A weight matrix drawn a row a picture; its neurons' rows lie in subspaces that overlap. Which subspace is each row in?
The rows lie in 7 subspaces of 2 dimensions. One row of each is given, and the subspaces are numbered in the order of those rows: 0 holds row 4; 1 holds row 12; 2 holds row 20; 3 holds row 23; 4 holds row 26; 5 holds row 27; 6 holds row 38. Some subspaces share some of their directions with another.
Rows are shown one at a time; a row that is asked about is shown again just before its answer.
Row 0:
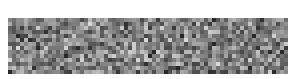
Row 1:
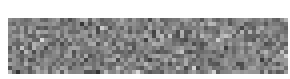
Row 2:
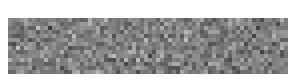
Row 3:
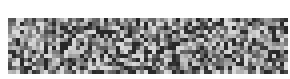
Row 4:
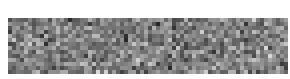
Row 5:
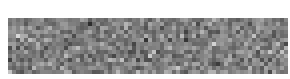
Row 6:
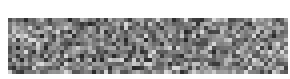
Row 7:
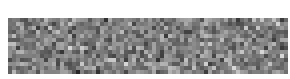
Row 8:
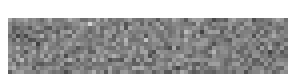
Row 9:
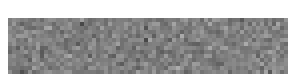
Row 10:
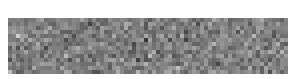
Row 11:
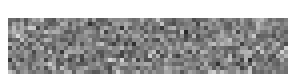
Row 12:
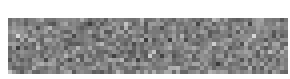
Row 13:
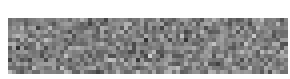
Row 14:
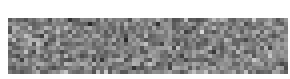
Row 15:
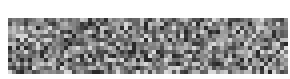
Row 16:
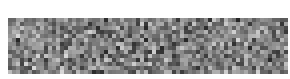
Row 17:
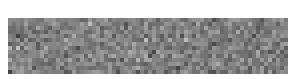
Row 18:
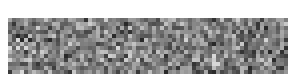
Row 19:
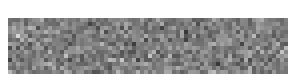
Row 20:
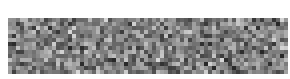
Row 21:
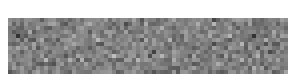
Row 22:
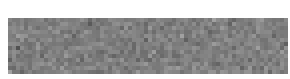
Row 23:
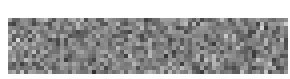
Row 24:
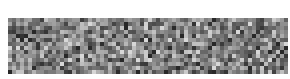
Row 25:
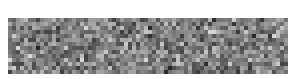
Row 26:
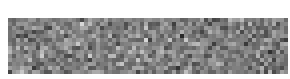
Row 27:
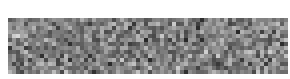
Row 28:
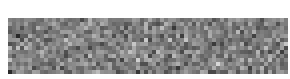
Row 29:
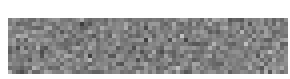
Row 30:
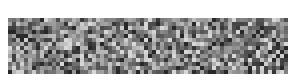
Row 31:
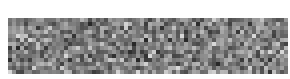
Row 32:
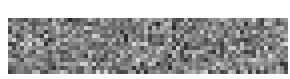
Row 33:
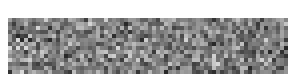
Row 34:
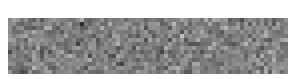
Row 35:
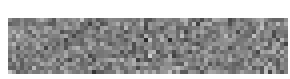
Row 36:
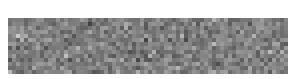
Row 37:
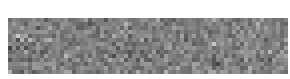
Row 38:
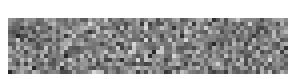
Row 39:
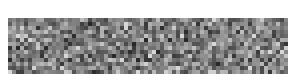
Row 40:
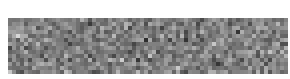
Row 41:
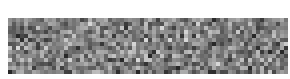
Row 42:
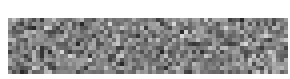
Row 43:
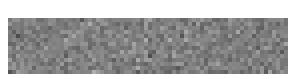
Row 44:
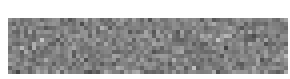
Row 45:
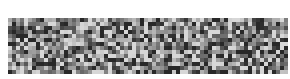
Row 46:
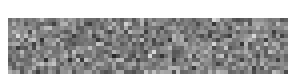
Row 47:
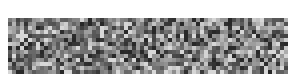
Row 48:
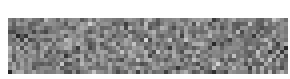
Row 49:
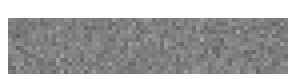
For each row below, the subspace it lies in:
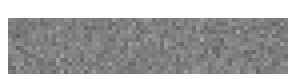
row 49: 5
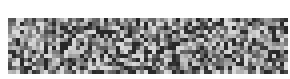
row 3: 6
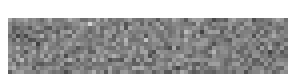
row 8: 0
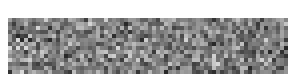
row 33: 3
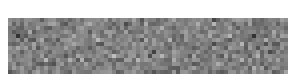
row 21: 1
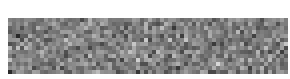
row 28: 0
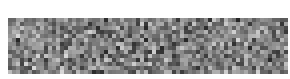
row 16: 6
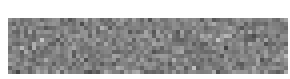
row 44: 1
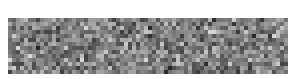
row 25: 5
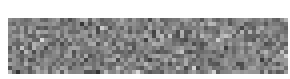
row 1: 1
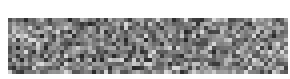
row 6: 0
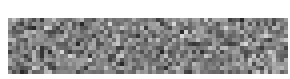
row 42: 4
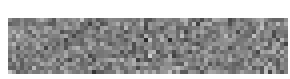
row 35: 3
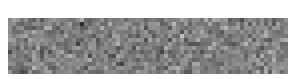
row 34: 4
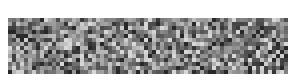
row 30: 2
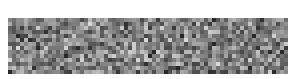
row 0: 5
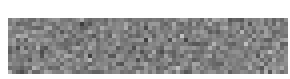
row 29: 4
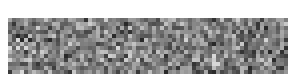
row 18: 3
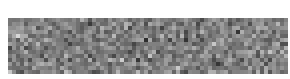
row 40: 5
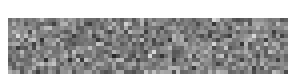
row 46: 1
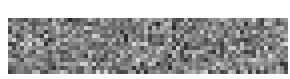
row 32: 0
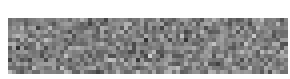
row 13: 2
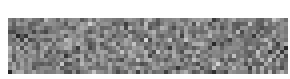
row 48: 2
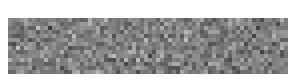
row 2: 2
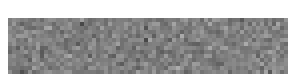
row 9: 4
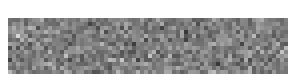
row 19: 4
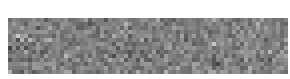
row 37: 3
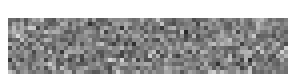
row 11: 4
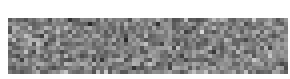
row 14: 0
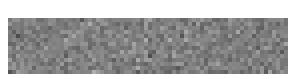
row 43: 3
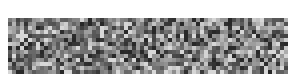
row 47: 6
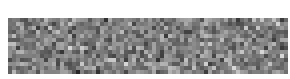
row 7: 2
